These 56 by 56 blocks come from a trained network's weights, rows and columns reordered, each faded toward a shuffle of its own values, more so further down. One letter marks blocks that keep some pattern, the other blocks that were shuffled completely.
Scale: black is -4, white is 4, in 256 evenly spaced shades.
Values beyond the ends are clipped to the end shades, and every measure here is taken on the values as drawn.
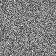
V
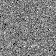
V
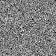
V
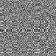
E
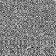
E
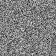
V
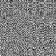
E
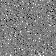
V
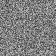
V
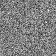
V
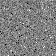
V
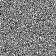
V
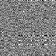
E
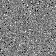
V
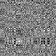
E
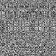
E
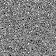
V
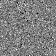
V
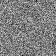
V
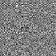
E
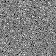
V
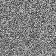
V
